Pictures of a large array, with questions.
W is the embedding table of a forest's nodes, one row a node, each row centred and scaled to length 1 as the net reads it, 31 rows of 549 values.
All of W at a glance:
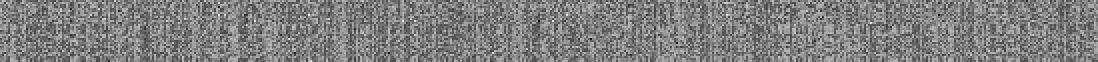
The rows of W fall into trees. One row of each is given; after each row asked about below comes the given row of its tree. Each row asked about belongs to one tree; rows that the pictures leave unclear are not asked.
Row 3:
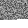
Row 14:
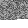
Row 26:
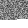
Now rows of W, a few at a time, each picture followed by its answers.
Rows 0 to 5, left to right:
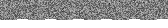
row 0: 14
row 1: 26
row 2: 3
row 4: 26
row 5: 26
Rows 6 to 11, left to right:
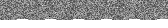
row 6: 3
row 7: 26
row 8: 14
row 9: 26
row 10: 3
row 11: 26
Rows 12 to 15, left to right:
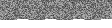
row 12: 14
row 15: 14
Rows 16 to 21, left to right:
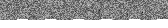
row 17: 3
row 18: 26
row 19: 14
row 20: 14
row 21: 3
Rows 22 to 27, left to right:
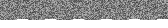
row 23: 3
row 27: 3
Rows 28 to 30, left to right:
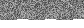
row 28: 14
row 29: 14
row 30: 14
